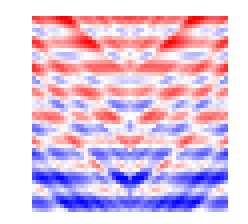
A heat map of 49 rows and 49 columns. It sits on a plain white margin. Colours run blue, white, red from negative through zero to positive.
Horizontal stripes repeat 8 times down the table. The left and right halves mirror each other. Values rise toward the top.
